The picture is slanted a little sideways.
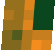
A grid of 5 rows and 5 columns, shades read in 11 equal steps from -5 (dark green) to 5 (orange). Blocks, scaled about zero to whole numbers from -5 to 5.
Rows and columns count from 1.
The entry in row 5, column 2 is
0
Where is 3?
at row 2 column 3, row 4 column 4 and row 4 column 5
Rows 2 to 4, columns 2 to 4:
1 3 -5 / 1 4 -5 / -2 2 3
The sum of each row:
-4 -4 -4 6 11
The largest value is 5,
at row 5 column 4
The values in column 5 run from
-5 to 4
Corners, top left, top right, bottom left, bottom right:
1 -5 0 4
